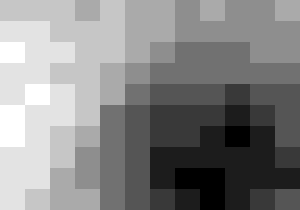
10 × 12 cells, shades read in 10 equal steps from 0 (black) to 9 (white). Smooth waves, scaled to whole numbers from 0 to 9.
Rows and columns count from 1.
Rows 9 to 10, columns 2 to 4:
8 6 5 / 7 6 6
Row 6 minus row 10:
1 1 2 1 0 0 0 1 2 0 0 0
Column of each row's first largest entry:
1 1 1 1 2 1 1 1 1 1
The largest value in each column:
9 9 8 7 7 6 6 5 6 5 5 6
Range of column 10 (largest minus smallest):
5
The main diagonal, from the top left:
7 8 8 7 6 3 2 1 0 1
